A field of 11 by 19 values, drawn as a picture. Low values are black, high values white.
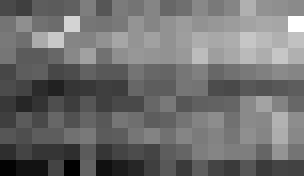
The top right is the ninth with the highest average. Neither half mirrors the other. Values change most from cell to cell in the top left. The field climbs toward the top right. Horizontal stripes repeat 2 times down the table.
